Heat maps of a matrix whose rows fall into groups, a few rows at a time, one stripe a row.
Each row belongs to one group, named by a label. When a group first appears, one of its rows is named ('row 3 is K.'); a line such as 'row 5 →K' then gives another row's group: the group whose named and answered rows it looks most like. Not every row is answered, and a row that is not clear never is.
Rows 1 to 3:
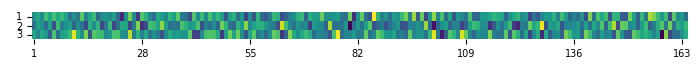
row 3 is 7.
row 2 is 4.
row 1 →7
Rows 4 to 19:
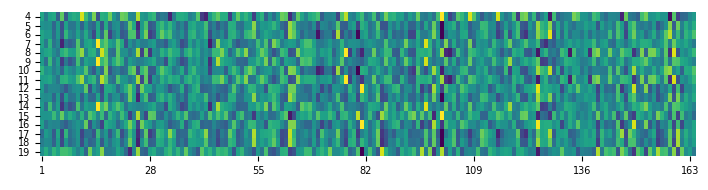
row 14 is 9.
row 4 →7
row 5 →4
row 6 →4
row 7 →9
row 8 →7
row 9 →9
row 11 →7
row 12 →4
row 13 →4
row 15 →7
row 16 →4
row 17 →4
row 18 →4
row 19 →7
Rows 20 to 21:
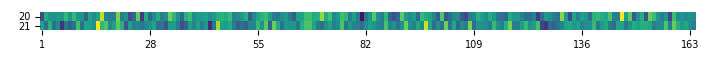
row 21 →9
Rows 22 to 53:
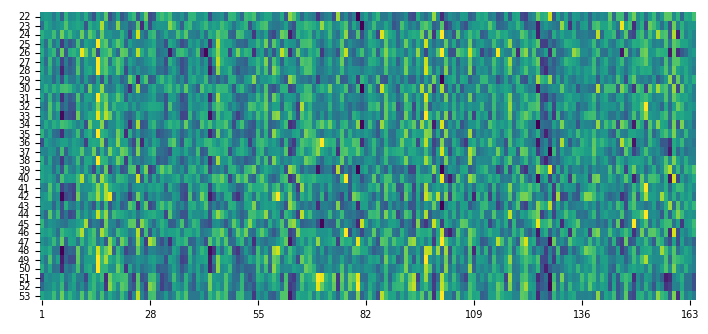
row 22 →4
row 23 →7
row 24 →7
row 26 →7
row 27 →9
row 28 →9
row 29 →4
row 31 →9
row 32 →9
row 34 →7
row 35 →9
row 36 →7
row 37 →7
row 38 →9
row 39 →4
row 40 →7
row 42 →9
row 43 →4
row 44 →9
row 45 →4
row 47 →7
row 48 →9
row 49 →9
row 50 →9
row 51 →7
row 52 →7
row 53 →7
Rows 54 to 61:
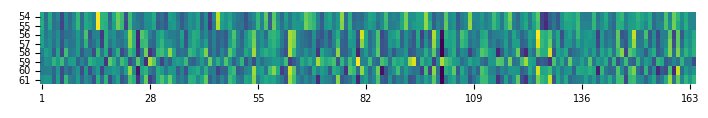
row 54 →9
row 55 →9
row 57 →4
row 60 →4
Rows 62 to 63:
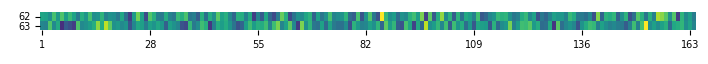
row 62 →7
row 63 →9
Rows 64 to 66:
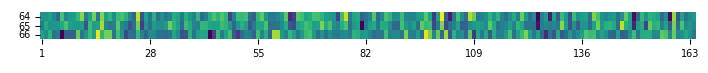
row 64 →7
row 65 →7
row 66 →9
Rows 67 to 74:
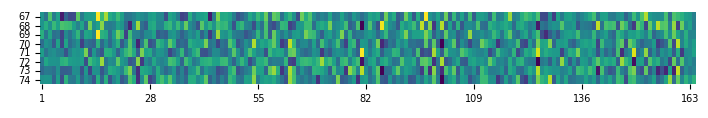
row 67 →9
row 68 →7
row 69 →9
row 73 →4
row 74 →4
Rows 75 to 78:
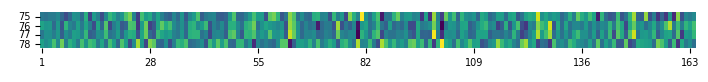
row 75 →4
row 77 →4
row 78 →7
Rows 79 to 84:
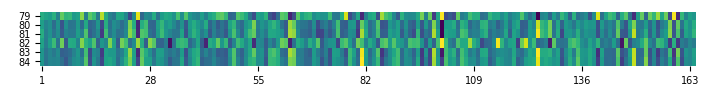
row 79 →7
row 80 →4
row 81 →4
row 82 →7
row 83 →4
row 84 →4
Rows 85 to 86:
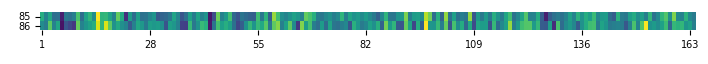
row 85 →9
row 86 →9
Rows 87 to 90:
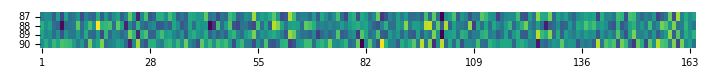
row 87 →4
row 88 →9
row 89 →4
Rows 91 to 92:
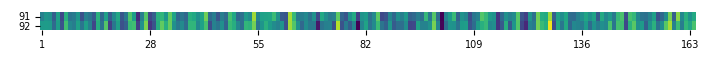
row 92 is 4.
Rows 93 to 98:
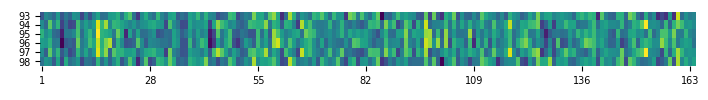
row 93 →4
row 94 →9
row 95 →9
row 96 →9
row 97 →9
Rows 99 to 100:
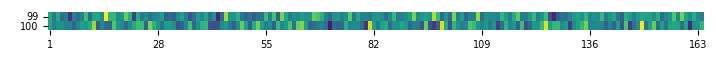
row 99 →9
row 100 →4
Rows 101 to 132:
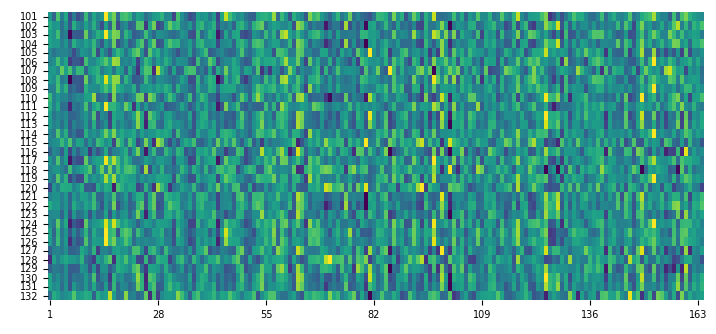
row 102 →4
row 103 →9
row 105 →4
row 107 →7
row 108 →9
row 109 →9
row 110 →4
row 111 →9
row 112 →4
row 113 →4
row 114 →9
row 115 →7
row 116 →4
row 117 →9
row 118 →7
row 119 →9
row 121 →4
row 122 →4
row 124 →9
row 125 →9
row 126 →9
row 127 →4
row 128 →7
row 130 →4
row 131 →4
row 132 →7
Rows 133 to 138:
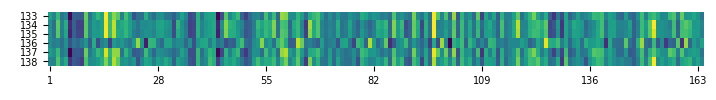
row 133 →9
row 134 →9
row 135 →9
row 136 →4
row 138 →9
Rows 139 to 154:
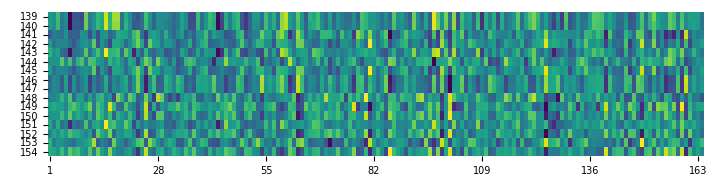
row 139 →9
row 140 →9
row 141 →4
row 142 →4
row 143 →9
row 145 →4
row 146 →4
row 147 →4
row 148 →7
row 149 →7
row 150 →7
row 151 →9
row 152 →7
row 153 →4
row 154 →7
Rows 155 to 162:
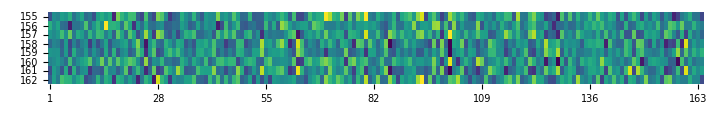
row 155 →7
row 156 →9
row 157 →7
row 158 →4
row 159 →4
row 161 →4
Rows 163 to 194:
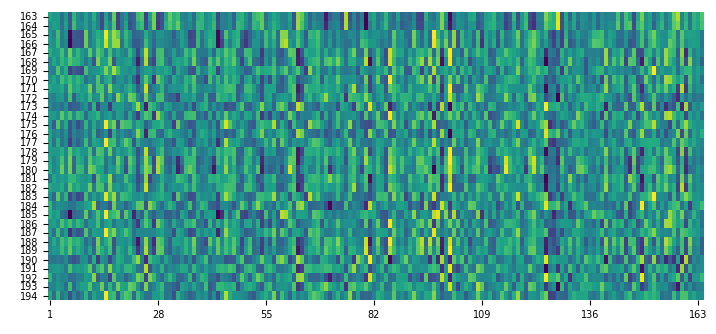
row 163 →4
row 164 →4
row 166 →9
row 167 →7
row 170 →7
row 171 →7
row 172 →7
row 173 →4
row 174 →7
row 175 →9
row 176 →4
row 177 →9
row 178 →7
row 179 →7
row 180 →7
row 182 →7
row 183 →9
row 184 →4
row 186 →7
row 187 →9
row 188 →7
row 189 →7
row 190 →4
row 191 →7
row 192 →4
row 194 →9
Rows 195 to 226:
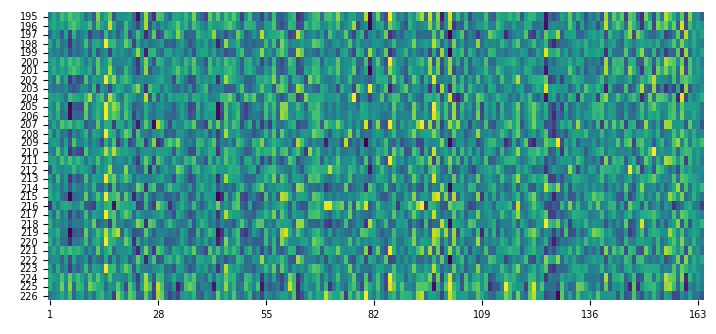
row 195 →7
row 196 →7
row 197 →4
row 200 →7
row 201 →7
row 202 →9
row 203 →4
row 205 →9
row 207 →7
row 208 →9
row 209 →4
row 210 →9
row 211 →7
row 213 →9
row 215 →9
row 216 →7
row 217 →9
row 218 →4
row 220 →9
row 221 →7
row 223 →9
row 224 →7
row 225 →7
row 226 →7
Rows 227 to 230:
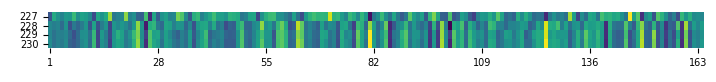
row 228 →4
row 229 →4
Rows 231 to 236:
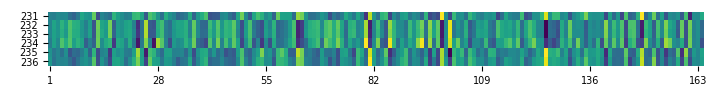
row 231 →4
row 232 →7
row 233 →7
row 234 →7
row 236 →4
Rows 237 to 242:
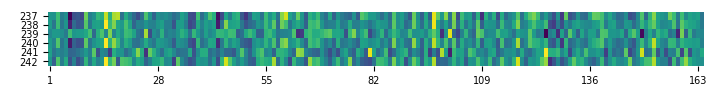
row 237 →9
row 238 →9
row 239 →7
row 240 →9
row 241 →4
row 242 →9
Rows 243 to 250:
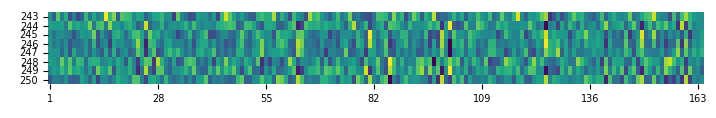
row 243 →9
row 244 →7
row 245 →4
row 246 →4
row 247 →4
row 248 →7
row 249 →7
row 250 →4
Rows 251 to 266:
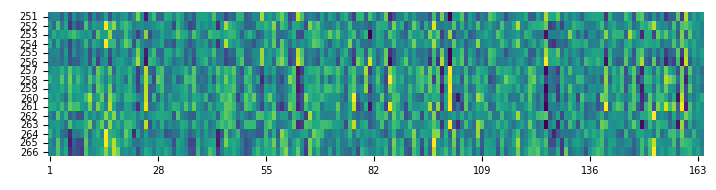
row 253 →7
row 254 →9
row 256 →4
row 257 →7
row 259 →7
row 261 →7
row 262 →9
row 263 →7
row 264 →9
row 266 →9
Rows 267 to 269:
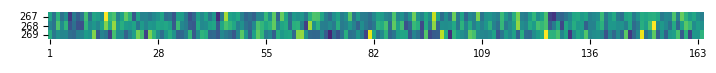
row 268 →9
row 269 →4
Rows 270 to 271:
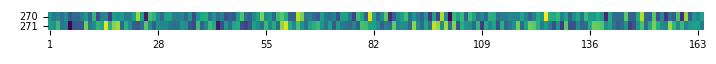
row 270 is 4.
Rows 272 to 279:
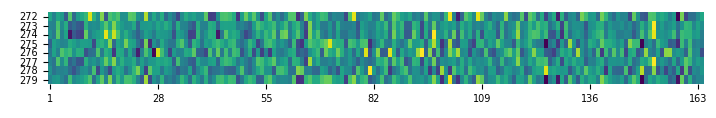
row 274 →9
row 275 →7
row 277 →9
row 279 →7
